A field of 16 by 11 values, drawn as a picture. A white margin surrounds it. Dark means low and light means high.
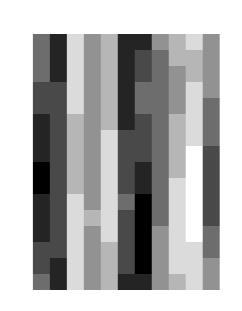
Average level on the scale: 50%. Grain: streaks running down. Stripes: upright, repeating 2 times.
